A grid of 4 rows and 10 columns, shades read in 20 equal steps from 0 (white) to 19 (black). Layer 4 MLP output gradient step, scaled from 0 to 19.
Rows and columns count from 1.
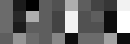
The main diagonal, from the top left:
11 16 12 12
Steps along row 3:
up down same up down up same up down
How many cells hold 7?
1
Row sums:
120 103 111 117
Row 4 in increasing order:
7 8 9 11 11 11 12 12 18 18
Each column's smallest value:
11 8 6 12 9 1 11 11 7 0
